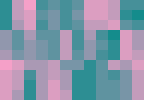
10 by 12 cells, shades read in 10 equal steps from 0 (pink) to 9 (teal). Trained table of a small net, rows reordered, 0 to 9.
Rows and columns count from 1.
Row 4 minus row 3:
-4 3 2 -1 1 -5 1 1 5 8 -5 -4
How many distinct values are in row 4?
7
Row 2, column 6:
7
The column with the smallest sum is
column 2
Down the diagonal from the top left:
8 2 1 6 6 2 5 8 6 6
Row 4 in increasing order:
1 2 3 3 3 4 6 6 6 7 7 9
